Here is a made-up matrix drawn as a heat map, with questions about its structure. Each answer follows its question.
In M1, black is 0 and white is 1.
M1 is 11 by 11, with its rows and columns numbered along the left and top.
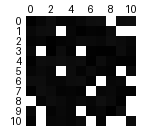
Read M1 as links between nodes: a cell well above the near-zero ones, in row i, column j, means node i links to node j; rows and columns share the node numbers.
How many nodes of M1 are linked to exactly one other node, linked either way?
2
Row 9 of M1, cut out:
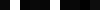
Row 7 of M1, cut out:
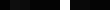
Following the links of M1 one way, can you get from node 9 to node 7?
yes
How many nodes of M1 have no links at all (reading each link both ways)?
2
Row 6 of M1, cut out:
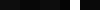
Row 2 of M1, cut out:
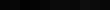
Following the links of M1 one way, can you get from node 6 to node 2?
no
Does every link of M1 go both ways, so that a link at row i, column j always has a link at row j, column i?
yes
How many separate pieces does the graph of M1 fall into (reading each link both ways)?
3
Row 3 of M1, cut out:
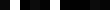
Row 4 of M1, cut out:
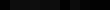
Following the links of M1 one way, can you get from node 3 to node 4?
no
